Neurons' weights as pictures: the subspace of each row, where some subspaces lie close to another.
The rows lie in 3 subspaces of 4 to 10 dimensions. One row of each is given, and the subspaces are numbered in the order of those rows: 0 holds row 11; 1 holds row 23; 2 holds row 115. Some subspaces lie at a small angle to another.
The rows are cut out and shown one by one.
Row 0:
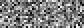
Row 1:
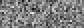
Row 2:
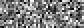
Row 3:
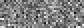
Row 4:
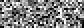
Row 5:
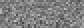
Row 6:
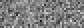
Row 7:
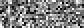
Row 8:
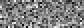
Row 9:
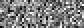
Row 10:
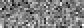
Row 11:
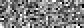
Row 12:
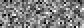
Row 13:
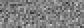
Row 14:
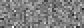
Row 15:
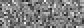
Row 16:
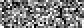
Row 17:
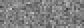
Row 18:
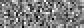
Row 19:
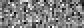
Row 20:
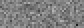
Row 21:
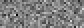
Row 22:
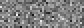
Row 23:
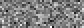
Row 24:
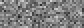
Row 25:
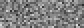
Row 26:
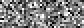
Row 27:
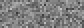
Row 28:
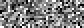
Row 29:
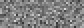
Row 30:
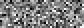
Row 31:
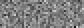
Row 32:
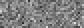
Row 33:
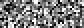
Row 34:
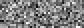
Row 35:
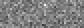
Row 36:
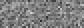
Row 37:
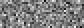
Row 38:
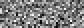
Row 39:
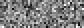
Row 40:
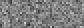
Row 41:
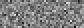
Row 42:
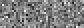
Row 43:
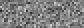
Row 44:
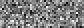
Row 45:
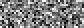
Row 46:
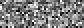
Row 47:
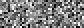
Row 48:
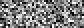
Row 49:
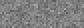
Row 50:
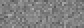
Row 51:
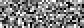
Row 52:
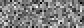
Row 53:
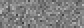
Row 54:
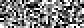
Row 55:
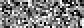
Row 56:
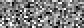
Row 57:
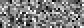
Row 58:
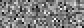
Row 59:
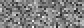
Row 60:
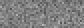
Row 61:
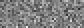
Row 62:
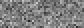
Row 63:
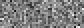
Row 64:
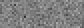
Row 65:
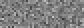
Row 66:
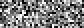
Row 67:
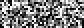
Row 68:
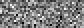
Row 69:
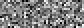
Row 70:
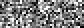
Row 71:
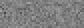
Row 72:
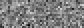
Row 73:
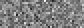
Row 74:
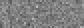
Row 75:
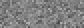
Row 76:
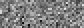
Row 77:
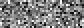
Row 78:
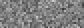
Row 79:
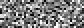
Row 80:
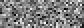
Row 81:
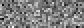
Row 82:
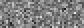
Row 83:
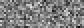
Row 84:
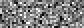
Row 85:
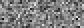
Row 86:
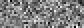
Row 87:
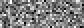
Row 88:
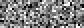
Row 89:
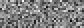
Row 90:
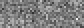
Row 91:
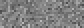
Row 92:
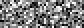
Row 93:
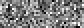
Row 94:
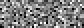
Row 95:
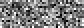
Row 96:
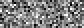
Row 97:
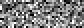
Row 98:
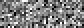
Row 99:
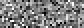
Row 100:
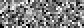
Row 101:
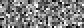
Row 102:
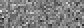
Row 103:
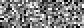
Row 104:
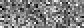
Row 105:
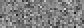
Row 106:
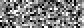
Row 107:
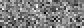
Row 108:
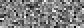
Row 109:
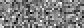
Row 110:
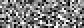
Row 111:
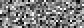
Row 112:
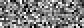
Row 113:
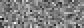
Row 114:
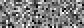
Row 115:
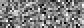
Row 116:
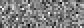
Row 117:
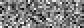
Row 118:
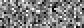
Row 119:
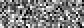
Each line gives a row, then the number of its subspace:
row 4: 0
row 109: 2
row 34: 1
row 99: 2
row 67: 0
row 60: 2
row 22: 2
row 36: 2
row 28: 0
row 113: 2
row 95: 2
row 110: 2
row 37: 2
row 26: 1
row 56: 2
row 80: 0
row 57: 1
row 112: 2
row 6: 2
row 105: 2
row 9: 2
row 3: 1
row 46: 2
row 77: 2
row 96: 1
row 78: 2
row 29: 0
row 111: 0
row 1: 1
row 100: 1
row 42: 2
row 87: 0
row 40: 0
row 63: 0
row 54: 0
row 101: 2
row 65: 2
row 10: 1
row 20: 1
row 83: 1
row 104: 1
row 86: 2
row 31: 2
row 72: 0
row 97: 2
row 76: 0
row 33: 2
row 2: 1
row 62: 2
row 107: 1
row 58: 1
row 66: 1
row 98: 2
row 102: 1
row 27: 0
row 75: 2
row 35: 2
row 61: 1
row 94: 0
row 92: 1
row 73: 2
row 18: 2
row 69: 2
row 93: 1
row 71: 1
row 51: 2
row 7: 0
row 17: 1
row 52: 2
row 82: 2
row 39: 1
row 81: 2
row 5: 0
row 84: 1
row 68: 1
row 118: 1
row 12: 2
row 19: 2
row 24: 1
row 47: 0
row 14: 0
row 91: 0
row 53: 1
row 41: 2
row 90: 1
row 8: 2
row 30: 0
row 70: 1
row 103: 0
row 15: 2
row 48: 1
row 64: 0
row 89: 1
